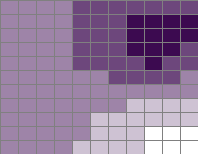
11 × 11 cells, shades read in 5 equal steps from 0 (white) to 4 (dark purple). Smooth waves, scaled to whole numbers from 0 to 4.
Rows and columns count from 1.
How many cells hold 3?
27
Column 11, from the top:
3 4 4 3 3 2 2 1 1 0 0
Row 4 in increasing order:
2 2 2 2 3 3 3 3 4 4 4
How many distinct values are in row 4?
3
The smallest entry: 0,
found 6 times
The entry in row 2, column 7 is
3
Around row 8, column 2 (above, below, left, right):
2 2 2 2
